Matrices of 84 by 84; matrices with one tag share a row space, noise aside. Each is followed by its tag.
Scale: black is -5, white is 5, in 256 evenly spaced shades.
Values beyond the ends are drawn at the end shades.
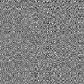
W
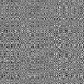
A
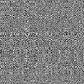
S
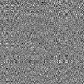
A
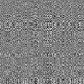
W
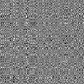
S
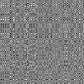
S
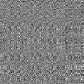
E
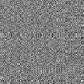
E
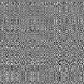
A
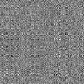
A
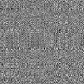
A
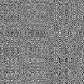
A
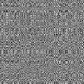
A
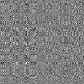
S
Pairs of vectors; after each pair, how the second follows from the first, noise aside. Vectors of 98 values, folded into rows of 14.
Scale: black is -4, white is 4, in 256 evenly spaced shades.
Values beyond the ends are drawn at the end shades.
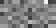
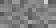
shrunk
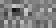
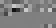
partly zeroed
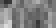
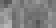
shrunk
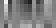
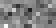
shuffled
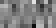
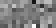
sign-scrambled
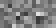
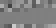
partly zeroed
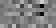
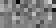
shuffled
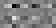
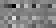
sign-scrambled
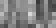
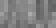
shrunk
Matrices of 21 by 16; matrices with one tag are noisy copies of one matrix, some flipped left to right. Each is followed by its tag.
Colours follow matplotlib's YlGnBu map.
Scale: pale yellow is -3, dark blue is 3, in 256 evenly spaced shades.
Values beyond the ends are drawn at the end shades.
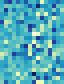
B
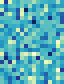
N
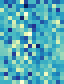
B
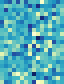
B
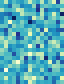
N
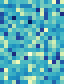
N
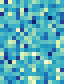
N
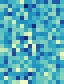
B
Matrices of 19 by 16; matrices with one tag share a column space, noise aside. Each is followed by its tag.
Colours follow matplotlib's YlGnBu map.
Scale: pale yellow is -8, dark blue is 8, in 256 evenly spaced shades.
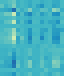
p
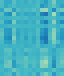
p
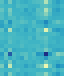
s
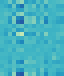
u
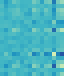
s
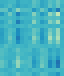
p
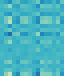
u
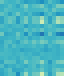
u
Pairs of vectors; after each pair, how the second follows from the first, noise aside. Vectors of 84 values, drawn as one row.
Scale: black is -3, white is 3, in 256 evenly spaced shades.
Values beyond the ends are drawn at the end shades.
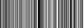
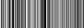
reversed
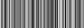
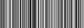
shuffled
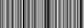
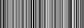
shuffled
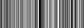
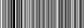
shuffled
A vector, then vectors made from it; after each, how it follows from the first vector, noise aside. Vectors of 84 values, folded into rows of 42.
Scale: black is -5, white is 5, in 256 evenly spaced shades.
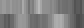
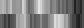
scaled up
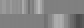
partly zeroed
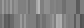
partly zeroed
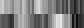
scaled up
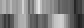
scaled up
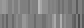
partly zeroed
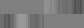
partly zeroed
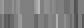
partly zeroed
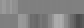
partly zeroed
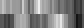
scaled up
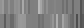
partly zeroed
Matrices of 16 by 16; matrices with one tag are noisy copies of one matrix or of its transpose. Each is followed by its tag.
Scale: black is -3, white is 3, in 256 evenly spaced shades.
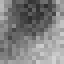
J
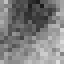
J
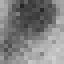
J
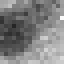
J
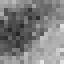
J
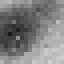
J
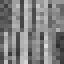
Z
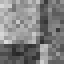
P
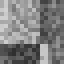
P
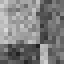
P
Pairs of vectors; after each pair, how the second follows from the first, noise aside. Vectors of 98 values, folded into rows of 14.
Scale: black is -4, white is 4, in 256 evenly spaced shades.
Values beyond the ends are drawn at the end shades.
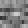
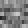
copied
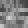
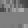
partly zeroed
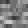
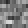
copied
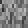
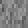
shrunk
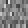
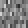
copied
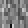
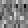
shuffled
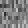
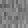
shrunk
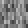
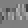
partly zeroed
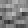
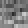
negated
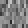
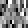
scaled up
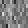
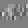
partly zeroed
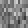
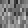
negated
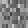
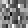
scaled up
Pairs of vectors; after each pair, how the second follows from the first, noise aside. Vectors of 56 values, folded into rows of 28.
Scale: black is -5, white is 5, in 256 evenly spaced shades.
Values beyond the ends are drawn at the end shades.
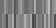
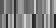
scaled up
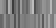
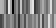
scaled up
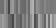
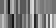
scaled up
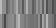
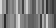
scaled up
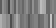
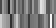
scaled up
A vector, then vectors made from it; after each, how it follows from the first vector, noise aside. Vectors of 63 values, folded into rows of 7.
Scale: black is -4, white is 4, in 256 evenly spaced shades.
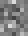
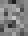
negated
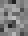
negated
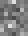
copied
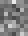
copied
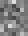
copied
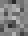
negated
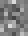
copied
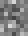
copied
